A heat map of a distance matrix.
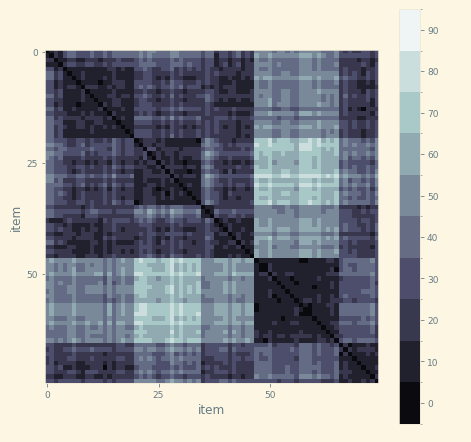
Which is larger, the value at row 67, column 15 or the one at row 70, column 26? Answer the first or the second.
the second
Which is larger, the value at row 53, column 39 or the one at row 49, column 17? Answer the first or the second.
the second
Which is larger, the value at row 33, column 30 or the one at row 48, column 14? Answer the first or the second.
the second
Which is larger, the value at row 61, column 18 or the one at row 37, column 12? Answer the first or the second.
the first
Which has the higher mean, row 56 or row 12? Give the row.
56
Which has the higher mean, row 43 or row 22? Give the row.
22
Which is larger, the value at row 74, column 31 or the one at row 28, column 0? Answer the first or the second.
the second
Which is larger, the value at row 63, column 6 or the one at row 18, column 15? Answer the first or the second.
the first
